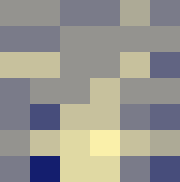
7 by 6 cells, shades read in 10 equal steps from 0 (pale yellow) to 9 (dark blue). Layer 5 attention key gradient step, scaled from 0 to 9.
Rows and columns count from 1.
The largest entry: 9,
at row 7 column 2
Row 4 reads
5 4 4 2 4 4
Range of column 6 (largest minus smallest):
4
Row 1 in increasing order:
3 4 4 5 5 5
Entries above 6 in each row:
0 0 0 0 1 0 2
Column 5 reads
3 4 2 4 5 2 5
